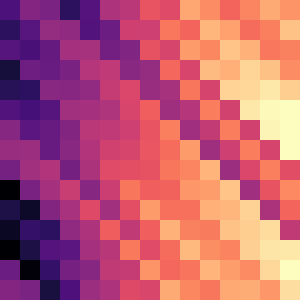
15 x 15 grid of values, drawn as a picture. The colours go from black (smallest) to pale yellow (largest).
Grain: diagonal, down to the right. Ninth with the lowest average: bottom left. Slope: up to the right. Roughest part: middle right.
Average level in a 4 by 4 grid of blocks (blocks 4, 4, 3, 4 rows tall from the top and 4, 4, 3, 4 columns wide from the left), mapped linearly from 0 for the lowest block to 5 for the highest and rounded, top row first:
1 2 4 5
1 3 3 5
1 3 4 4
0 3 4 5
